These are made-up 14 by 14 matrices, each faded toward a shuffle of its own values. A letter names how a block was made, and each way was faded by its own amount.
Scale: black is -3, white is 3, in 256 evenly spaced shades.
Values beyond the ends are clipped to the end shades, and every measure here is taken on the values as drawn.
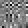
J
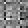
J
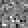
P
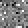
P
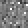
P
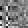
J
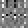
J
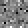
P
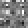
J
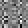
J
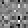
J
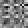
J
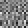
J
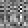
J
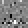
P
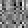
J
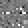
P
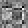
J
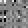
J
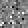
P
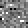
P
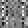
J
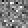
P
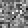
P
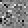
P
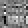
J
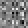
J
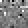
P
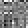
J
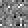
P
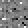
P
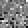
P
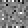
P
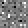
P
